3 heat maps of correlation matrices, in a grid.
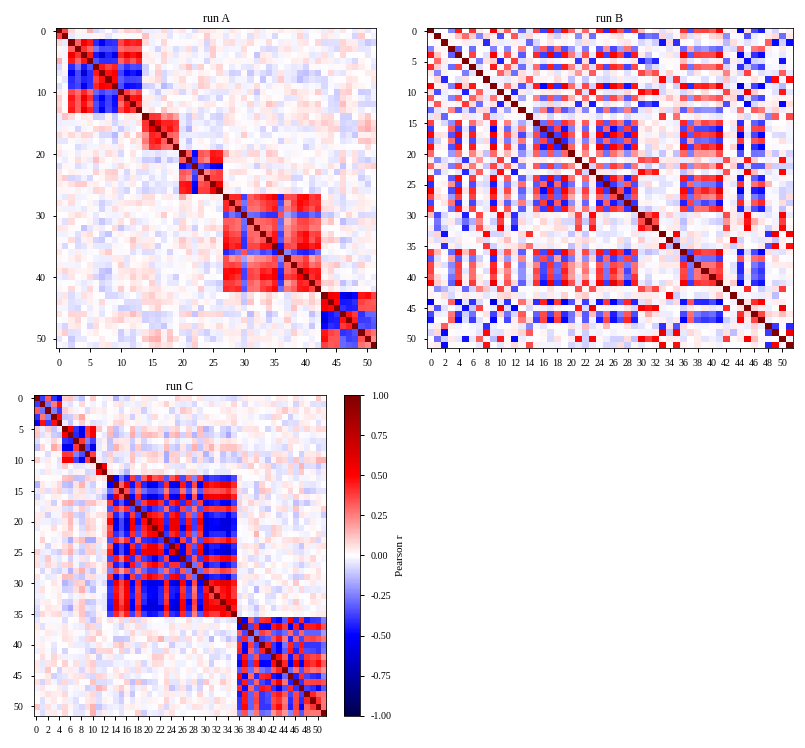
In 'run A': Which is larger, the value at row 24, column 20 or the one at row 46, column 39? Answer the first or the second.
the first
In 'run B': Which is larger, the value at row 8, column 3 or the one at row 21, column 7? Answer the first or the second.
the second
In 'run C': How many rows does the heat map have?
52
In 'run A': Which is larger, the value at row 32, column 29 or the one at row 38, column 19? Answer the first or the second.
the first
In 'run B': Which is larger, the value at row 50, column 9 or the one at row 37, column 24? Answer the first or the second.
the first
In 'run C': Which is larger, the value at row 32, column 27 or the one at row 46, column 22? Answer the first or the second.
the second
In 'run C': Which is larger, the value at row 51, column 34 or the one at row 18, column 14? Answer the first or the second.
the second
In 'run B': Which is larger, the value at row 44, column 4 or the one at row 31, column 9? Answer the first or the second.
the second
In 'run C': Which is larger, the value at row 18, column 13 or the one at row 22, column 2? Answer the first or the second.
the second
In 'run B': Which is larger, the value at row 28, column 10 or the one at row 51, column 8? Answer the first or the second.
the second
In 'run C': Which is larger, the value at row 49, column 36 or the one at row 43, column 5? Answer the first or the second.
the second
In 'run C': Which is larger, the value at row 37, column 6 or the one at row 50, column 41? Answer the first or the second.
the first
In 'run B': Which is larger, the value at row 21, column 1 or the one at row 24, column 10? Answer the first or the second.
the second
